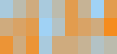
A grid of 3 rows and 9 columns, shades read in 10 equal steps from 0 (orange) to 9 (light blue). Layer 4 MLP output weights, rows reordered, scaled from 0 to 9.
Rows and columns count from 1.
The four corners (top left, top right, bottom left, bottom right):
8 2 1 6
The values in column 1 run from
1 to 8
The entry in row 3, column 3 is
1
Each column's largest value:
8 6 4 9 7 4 5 9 6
